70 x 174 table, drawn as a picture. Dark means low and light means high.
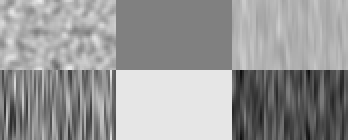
The table splits into 2 rows of 3 panels. Panel 1,1: high, blotchy. Panel 1,2: middling, flat. Panel 1,3: high, streaked downward, faint in contrast. Panel 2,1: middling, streaked downward, strong in contrast. Panel 2,2: very high, flat. Panel 2,3: low, streaked downward.
